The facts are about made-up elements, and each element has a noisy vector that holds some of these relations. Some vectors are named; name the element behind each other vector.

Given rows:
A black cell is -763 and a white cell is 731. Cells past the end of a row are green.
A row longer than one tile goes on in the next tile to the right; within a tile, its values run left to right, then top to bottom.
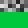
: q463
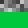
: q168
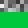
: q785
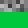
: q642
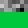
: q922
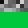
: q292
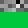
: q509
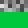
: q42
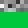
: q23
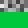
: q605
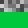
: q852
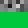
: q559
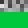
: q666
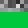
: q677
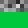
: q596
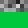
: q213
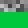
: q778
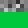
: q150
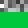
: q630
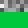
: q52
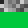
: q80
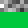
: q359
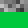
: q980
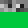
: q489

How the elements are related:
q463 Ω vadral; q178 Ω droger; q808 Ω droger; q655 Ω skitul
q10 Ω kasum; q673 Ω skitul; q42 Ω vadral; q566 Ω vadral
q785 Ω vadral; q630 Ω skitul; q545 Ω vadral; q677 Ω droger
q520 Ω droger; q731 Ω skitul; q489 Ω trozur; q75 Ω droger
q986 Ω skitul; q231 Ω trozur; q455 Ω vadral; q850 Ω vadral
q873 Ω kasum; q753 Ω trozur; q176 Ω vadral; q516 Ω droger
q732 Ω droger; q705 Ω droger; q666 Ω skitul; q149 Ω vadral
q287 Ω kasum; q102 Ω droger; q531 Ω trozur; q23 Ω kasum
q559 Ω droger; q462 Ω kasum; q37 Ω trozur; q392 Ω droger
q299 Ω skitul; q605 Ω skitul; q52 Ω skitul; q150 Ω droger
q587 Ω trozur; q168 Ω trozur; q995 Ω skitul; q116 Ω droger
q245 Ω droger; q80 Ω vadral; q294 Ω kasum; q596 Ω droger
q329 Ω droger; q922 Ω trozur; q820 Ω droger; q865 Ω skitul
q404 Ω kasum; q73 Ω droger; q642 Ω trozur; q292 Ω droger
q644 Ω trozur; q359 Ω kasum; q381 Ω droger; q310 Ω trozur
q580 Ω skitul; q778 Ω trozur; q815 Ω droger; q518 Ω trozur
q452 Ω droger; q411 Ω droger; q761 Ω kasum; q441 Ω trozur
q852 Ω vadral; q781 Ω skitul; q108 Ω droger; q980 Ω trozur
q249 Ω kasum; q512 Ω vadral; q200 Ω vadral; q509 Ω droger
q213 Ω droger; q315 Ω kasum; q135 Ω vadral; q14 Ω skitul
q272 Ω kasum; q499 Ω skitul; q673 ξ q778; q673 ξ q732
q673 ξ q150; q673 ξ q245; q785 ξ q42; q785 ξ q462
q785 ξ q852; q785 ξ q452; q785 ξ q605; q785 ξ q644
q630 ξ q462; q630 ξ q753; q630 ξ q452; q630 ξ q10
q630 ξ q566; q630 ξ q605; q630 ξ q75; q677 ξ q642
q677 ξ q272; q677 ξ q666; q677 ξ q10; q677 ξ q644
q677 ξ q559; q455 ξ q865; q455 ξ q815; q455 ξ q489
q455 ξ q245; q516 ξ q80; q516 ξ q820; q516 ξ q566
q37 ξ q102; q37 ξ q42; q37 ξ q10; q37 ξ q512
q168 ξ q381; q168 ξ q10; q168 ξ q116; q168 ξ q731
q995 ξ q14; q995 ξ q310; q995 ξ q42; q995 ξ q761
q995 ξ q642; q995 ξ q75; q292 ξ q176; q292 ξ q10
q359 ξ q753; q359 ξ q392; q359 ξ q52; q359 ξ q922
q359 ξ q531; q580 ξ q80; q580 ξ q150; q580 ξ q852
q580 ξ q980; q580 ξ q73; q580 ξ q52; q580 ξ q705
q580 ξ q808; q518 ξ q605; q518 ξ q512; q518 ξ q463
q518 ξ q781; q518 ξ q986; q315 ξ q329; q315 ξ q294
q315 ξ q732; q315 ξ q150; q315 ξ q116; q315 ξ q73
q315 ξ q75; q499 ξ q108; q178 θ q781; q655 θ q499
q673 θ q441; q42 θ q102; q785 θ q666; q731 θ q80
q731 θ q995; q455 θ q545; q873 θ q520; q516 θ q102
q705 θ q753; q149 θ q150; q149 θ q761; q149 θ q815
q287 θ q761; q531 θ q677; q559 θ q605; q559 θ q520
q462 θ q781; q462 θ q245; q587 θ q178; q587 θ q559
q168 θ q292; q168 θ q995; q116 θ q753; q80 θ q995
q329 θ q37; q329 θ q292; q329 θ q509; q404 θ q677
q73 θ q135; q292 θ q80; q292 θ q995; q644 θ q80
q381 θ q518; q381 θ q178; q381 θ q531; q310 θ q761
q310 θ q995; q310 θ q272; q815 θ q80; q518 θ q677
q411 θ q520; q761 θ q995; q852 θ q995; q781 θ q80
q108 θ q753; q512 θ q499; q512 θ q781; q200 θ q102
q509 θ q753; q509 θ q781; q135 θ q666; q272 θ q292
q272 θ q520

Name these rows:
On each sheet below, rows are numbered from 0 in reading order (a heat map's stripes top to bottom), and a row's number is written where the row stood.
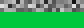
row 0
q462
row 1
q512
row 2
q705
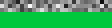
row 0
q37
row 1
q673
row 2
q10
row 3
q116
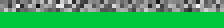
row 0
q245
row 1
q272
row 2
q781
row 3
q644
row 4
q566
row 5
q102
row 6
q753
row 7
q995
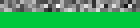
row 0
q310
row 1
q392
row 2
q580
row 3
q865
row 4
q518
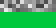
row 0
q761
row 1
q404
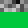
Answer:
q516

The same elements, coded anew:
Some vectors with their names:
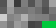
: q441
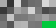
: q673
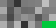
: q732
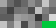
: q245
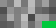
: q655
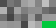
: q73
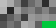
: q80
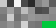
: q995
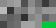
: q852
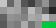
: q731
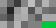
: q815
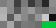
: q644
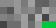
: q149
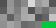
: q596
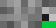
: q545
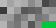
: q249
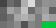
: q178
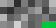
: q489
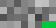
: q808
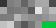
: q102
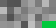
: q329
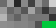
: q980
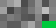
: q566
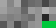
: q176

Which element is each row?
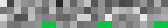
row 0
q315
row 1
q108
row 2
q292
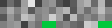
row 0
q509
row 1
q559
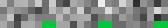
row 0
q359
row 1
q677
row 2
q463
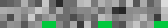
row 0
q381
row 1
q705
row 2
q455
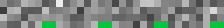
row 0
q873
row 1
q294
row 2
q392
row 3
q42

